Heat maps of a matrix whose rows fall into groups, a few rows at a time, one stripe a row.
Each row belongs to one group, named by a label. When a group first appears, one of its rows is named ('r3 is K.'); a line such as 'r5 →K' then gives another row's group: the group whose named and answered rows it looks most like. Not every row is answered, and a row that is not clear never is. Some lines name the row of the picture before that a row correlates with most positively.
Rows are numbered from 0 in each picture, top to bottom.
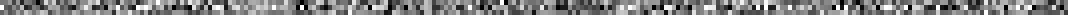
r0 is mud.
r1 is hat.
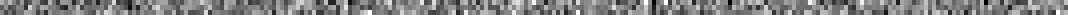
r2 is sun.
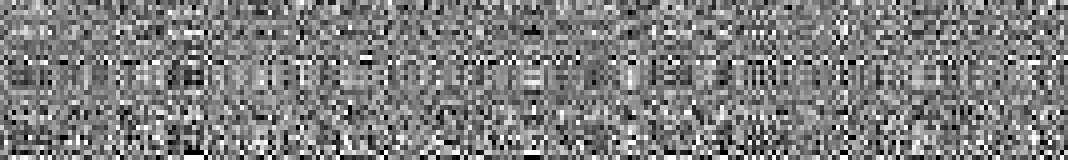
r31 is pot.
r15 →hat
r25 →hat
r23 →pot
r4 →hat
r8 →hat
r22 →mud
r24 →sun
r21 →mud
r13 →hat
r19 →hat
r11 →sun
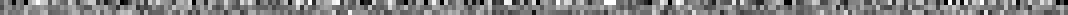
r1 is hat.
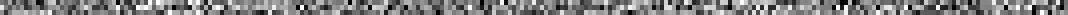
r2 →pot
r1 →hat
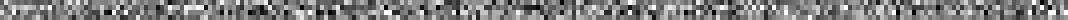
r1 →pot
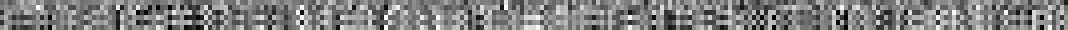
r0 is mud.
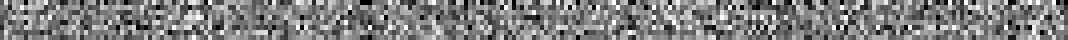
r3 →pot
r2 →mud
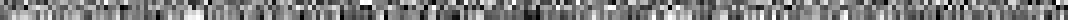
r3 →pot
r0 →sun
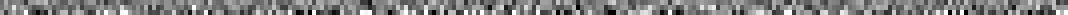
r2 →sun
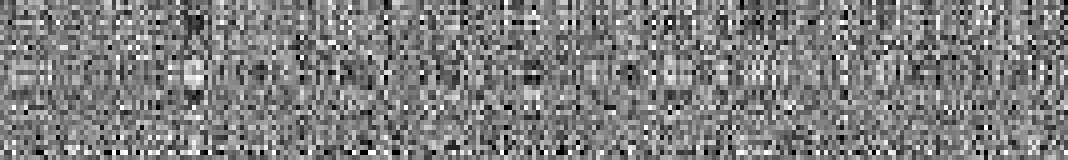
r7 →hat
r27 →mud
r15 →pot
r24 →hat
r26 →mud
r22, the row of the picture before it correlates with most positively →0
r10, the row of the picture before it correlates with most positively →2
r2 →mud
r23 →pot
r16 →pot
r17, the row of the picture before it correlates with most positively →0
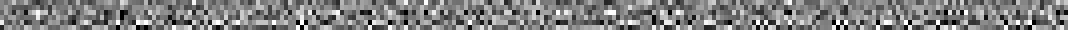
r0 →sun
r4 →hat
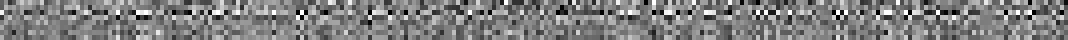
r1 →pot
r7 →hat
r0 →mud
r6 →sun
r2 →hat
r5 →hat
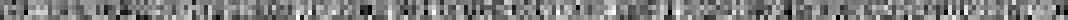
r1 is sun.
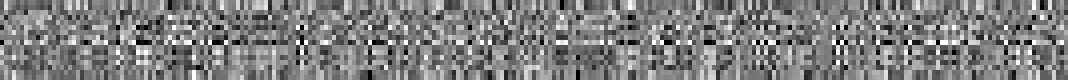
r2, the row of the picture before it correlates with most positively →2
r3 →pot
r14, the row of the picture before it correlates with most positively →1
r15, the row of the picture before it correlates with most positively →1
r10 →hat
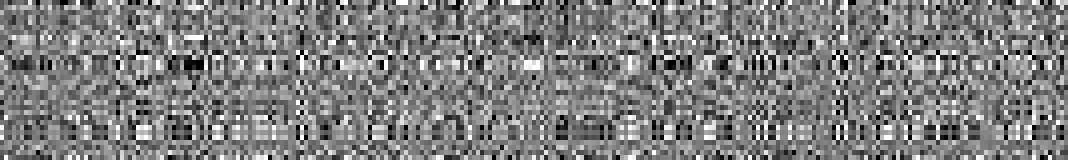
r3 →sun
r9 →mud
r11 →hat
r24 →sun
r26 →hat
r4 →sun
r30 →mud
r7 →pot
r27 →hat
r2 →hat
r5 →hat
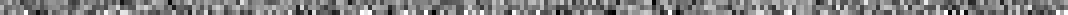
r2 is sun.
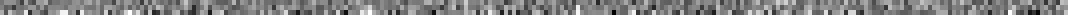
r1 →sun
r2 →sun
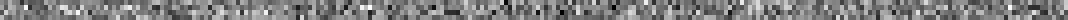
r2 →pot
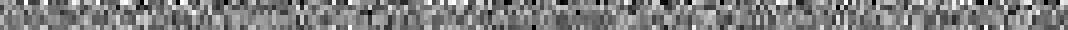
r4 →hat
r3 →hat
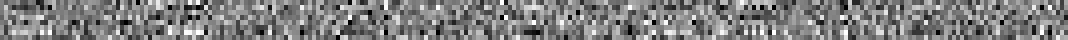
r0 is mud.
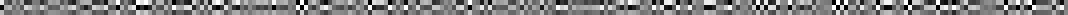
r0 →hat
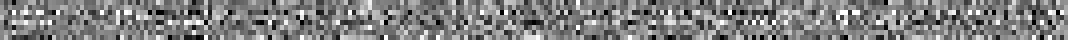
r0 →sun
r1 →sun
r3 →hat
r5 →sun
